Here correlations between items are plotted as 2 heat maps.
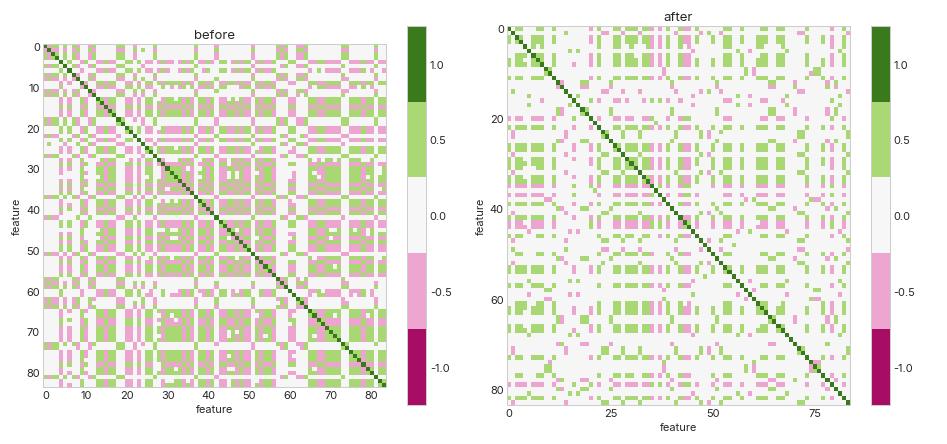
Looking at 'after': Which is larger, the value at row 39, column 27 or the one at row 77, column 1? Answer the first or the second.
the first
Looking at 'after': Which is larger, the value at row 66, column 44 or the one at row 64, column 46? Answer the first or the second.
the second
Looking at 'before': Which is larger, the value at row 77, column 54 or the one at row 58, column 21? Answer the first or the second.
the first
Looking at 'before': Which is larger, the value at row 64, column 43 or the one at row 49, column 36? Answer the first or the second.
the second
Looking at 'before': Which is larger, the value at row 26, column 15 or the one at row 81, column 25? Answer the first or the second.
the second
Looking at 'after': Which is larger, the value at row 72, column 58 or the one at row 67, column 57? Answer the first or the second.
the second
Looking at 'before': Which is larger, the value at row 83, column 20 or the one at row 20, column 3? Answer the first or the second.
the second
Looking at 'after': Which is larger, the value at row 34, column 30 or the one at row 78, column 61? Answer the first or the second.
the first
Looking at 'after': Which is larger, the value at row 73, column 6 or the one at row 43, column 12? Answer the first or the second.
the first
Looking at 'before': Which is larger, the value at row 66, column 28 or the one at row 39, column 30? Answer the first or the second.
the second
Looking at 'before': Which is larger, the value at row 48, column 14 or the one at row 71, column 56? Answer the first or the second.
the first
